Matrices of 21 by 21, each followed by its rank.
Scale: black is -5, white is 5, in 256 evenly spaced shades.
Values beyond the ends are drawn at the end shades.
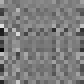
two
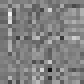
three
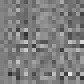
three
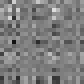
three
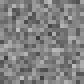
full rank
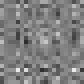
two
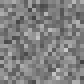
full rank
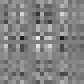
two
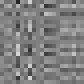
two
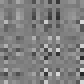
two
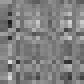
two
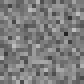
full rank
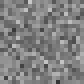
full rank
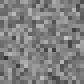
full rank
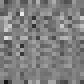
three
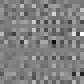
three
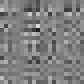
three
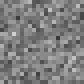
full rank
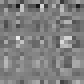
three
